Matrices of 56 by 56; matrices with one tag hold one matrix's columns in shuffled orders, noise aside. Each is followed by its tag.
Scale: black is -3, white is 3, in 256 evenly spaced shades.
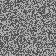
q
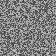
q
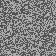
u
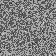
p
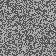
q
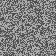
u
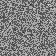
u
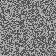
q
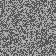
q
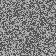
p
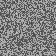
p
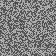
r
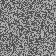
p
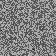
p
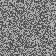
r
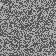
r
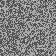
q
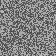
p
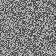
u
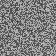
u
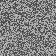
u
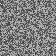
q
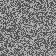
u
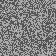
p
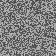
u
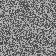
q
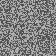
q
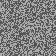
u
